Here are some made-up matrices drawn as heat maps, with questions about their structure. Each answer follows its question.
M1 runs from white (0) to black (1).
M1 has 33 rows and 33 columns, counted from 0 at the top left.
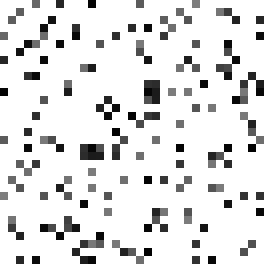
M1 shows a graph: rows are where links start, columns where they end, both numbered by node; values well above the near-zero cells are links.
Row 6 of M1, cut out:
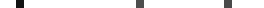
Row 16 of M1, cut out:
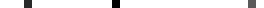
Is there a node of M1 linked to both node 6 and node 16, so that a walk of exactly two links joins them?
no
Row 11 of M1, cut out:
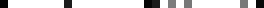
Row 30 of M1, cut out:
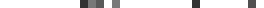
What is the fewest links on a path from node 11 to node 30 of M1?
1
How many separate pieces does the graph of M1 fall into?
1
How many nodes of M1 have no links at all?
0
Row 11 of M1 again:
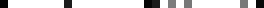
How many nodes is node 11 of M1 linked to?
8
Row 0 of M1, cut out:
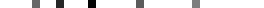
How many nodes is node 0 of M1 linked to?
5
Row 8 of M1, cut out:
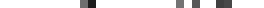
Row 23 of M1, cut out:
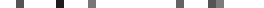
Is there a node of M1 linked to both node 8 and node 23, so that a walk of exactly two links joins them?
yes
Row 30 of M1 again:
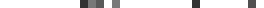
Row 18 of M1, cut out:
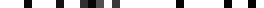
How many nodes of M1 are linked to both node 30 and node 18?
5
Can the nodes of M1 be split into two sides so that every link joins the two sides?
no
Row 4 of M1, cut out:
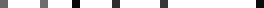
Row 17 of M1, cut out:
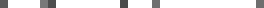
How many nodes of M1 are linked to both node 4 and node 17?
3
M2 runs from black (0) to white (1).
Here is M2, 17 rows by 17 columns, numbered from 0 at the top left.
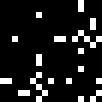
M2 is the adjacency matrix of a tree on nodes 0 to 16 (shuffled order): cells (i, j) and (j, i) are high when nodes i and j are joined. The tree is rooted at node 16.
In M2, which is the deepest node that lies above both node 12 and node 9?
6
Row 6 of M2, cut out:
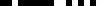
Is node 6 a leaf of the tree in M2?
no
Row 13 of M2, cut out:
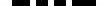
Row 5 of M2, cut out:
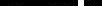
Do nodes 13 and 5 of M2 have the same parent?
no
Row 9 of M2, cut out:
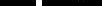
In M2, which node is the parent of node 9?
6
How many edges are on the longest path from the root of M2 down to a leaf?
2
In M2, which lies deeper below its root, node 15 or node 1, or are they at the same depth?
node 1
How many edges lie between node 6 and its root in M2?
1
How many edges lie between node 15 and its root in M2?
1
